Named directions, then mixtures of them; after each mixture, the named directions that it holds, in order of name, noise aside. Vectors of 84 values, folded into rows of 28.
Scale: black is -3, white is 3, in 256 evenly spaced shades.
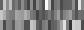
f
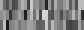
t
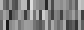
t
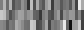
f, t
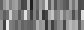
t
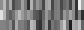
f, t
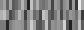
f, t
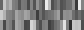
f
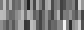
f, t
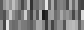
t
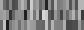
t
